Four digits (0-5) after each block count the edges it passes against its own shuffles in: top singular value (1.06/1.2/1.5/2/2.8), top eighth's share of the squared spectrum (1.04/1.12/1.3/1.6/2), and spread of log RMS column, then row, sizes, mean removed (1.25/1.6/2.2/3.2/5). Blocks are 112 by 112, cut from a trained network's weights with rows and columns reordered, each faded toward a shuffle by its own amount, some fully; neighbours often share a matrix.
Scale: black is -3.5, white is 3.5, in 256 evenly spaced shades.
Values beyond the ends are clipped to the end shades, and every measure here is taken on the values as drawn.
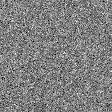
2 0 0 0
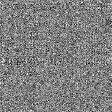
3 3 1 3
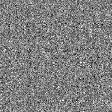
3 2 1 2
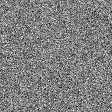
0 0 0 0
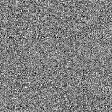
3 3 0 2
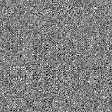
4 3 2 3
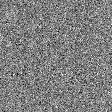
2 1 0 1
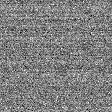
3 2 0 0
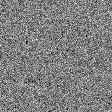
0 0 0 0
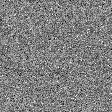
0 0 0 0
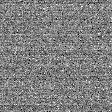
3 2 1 0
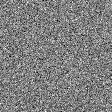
0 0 0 0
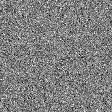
1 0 0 0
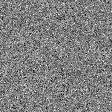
0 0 0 0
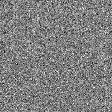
1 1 0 0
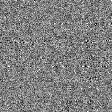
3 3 1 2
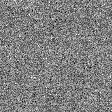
1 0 0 0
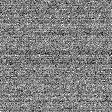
4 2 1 1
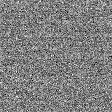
1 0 0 0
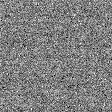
1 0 0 0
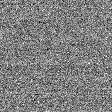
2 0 0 0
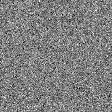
1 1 0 1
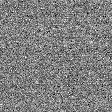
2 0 0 0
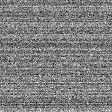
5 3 1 2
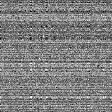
5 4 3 3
